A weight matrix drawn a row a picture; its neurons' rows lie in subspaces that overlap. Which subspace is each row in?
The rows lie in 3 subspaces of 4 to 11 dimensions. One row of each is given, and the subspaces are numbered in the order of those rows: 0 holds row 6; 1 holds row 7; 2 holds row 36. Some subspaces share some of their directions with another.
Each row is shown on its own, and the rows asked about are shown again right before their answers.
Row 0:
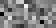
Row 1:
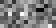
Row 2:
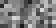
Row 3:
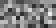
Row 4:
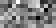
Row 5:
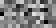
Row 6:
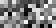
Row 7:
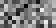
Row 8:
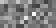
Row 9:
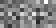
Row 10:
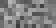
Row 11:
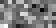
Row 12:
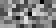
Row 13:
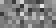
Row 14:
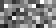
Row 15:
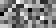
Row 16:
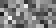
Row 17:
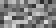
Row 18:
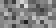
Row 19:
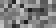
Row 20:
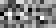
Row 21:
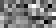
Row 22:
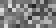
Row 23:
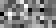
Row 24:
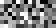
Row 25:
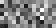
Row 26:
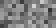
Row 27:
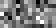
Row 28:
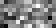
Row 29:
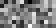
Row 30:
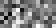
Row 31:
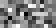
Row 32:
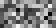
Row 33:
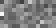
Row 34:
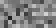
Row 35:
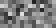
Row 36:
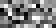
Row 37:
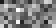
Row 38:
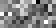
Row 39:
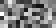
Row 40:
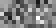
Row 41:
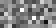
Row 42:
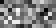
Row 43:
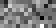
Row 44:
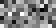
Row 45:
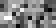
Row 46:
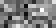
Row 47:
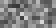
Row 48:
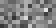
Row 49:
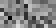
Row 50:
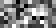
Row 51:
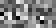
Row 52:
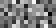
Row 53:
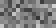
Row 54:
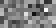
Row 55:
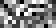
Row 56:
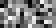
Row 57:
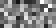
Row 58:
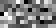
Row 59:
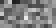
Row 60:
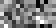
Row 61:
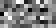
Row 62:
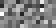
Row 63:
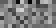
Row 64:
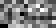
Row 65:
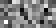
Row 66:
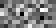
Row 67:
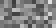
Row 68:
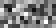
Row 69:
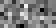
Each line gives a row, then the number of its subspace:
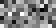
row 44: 0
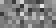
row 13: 1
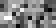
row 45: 2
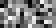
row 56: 1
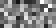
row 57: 2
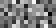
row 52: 2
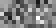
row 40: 0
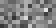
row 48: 0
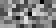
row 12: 2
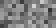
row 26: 2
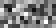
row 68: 2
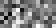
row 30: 2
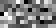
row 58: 0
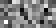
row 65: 2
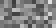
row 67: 2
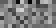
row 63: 2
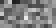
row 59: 2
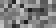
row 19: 2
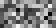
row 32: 2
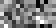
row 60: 0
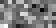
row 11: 0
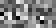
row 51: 0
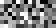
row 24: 2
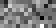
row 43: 0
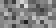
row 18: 2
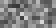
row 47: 2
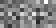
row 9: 0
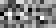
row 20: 0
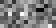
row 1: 0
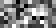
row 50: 2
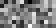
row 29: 1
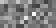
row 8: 2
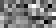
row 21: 2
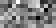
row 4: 2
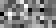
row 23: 0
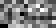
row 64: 0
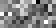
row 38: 2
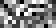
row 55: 1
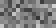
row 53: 2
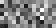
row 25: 0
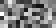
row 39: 0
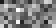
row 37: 2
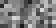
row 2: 1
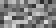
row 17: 2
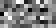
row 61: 0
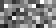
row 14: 2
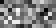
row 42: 2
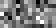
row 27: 0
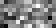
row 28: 0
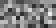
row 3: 2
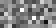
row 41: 2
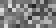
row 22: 0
